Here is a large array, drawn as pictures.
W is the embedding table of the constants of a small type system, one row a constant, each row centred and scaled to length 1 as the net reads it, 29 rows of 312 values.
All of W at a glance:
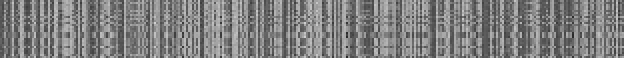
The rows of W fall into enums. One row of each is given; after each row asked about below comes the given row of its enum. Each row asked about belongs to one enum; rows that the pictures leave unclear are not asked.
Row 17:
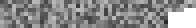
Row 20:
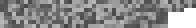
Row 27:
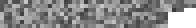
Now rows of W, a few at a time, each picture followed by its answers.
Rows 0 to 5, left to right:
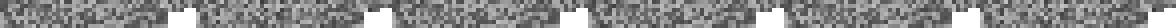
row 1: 27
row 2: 20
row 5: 27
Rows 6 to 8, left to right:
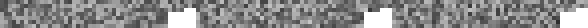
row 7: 27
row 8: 17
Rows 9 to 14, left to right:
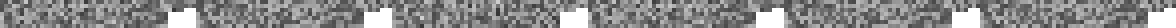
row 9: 27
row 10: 20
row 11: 17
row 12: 27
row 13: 20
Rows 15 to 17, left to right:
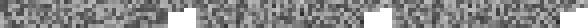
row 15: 20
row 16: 17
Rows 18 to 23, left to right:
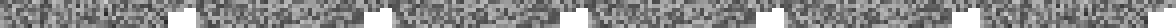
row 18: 17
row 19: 20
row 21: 20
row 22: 20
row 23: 17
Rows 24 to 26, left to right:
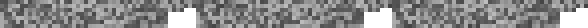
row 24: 20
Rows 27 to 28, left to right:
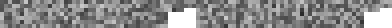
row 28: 17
